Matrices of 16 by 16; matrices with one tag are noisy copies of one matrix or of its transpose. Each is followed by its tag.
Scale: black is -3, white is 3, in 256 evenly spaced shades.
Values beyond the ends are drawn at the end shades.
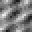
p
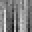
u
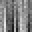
u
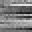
u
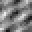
p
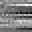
u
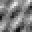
p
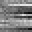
u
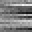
u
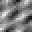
p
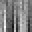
u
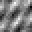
p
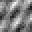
p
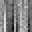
u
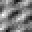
p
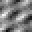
p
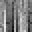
u
